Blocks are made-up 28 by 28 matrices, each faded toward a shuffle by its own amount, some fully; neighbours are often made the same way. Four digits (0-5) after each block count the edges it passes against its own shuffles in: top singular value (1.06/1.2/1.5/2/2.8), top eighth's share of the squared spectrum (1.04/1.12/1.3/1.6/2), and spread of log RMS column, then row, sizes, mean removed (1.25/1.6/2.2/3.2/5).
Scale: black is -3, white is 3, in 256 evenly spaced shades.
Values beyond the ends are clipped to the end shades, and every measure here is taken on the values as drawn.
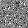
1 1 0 0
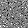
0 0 0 0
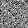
0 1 0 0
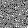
0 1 0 0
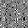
3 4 2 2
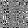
3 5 3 2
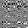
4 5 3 3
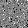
0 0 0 0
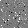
1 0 0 0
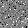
0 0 0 0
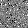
0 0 0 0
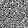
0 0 0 0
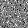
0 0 0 0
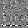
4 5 1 2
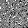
0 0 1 0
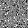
0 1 1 0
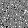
1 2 0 0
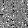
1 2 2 0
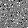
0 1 0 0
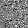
0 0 0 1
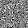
0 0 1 0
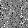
1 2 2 0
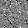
1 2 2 0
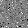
1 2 0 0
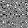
3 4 1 2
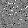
2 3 0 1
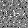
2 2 0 1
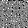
2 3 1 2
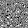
2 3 0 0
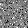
2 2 0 0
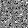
0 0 1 0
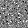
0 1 0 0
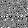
2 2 0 1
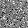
0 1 0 0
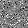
1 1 0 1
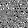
1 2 0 1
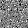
0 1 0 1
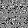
1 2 0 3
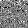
1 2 0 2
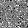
0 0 0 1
